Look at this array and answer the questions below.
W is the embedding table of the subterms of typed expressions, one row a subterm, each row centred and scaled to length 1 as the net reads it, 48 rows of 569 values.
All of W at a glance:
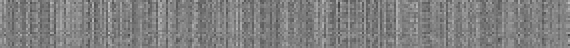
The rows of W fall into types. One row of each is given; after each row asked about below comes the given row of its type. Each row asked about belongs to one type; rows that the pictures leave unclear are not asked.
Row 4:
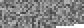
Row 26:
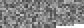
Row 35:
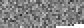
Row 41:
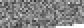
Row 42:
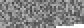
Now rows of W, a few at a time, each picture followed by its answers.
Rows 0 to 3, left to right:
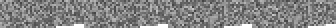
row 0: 42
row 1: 42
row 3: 26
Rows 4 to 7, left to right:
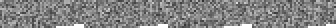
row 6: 41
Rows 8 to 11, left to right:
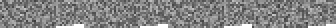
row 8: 26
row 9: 42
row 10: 26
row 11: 26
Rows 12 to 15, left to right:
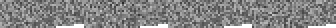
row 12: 42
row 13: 42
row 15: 4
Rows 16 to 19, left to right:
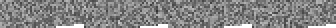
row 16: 42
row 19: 4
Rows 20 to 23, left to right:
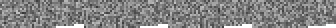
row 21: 4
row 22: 4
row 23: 42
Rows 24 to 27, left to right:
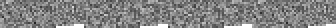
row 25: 26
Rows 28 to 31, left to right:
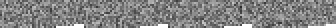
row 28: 4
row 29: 4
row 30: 4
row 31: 41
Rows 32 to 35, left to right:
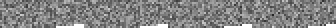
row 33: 26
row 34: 4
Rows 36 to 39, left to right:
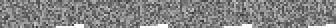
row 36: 35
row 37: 26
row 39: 42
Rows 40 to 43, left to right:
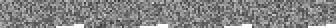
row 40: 42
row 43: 26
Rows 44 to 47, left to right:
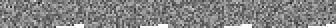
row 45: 4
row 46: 26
